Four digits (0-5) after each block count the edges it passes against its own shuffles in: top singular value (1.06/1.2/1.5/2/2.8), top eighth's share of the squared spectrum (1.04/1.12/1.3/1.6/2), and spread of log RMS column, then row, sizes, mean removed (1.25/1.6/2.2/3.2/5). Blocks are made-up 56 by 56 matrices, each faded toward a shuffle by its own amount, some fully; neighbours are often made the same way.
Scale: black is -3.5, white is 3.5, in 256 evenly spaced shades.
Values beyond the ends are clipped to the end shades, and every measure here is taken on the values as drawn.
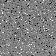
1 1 0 0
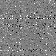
3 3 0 2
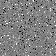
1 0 0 0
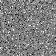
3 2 0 0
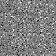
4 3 1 1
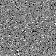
2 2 0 0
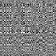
4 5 3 3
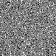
1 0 0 0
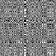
4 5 3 3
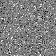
2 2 0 0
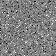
0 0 0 0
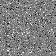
1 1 0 0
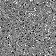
0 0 0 0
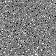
0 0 0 0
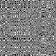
4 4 2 3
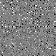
3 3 1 2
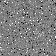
0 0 0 0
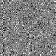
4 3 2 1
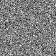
2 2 0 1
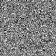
3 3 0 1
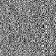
4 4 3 2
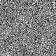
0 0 0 0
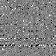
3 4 1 2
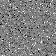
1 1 0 0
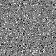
2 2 0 1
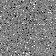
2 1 0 0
